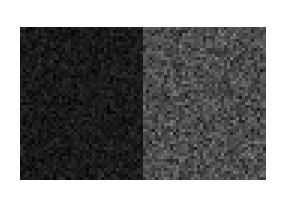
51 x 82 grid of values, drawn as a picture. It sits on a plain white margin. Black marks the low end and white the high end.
It is made of 1 by 2 panels. Panel 1,1: very low, fine-grained, faint in contrast. Panel 1,2: low, fine-grained.
